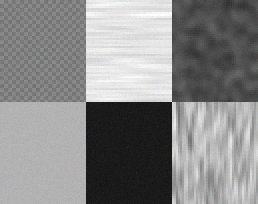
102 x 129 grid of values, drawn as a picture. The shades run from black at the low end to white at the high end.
It is made of 2 by 3 panels. Panel 1,1: middling, checkered, faint in contrast. Panel 1,2: very high, streaked across, faint in contrast. Panel 1,3: low, blotchy, faint in contrast. Panel 2,1: high, flat. Panel 2,2: very low, flat. Panel 2,3: high, streaked downward.
